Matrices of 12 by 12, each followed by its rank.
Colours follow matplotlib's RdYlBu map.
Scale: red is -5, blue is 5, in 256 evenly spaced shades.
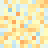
full rank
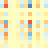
one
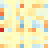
two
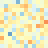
full rank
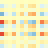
one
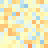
full rank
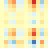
one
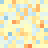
full rank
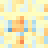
two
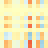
one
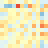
two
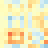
two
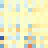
two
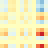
one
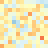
full rank
